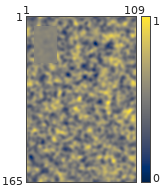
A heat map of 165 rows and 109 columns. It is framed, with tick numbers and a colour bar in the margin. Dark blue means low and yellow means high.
Stripes: none. Mirror symmetry: none. Calmest part: top left. Histogram: bell-shaped. Lone odd cells: none. Odd patch: calmer, in the top left.
